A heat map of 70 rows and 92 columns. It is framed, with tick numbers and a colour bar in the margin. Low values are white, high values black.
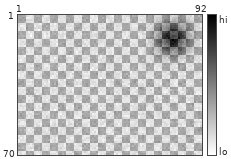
Ninth with the highest average: top right. Bumps: one, in the top right. Lone odd cells: none.
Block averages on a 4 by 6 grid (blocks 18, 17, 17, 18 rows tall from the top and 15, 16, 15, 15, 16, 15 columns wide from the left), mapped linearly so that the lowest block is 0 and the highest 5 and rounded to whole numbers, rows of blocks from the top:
0 0 0 0 4 5 | 0 0 0 0 1 1 | 0 0 0 0 0 0 | 0 0 0 0 0 0
